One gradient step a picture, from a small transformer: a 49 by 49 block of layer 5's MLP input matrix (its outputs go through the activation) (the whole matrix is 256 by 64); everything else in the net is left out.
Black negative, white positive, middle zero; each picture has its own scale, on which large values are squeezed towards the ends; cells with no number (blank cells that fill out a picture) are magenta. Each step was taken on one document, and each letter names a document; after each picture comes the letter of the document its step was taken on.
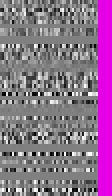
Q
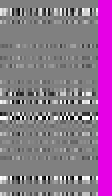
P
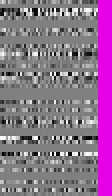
Q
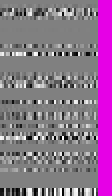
Q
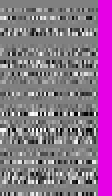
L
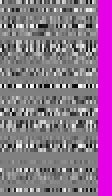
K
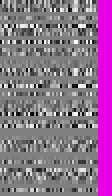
K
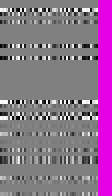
P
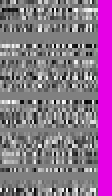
Q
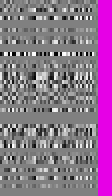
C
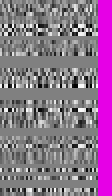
K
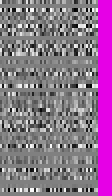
K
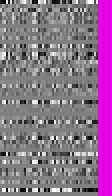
Q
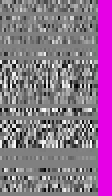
C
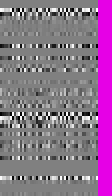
P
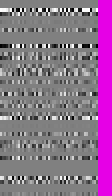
P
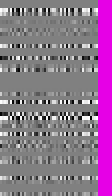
P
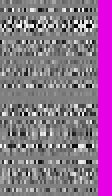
K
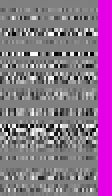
L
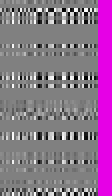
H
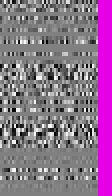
C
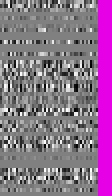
C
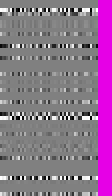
P
